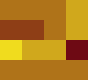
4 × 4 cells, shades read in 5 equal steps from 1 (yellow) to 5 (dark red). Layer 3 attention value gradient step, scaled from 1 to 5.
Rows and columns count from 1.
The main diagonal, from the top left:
3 4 2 3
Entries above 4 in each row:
0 0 1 0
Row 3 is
1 2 2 5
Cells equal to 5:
1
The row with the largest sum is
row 2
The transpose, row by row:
3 4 1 3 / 3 4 2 3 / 3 3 2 3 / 2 2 5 3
